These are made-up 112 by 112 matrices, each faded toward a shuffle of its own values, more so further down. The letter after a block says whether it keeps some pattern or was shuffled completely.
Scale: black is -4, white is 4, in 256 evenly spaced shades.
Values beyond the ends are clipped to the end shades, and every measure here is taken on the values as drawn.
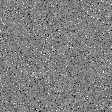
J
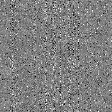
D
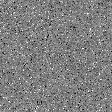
J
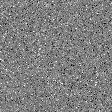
J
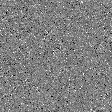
J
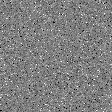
J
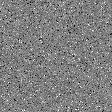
J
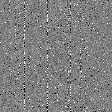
D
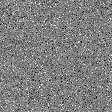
J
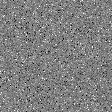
J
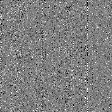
D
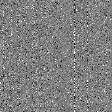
D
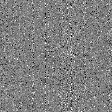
D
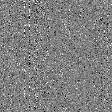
D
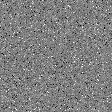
J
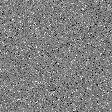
J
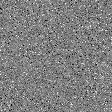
J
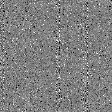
D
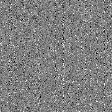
D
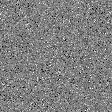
J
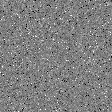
J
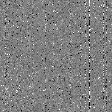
D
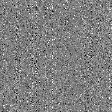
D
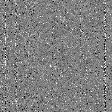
D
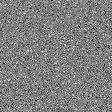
J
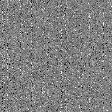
D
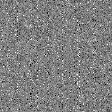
D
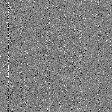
D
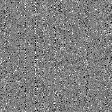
D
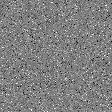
J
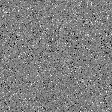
J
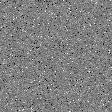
J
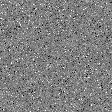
J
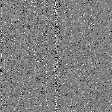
D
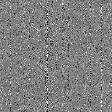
D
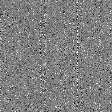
D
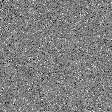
J
